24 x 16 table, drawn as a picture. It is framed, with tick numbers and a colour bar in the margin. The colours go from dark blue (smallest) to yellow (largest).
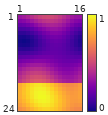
No lone cell stands out from its neighbours. The middle right is the smoothest part. The bottom middle is the ninth with the highest average. The bottom part is higher, past a seam about 70% of the way down. The top left is the ninth with the lowest average.
